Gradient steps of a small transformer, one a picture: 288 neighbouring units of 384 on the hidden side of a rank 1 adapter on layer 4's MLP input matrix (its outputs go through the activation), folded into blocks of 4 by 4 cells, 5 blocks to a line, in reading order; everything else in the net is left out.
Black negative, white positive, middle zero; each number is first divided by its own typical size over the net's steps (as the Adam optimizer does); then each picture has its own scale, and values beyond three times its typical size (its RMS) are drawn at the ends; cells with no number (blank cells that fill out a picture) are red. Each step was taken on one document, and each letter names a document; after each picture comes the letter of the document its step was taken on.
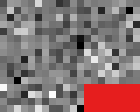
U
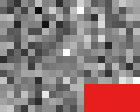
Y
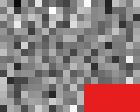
Y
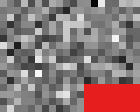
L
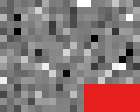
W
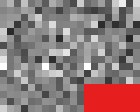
Y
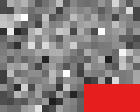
U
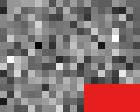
L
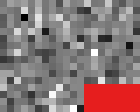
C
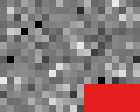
C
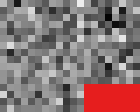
Y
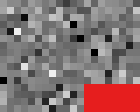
C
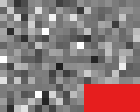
C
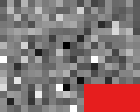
C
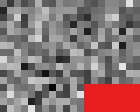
L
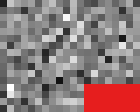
L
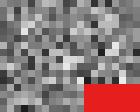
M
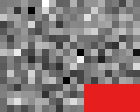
M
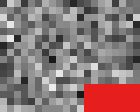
L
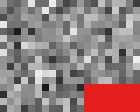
L
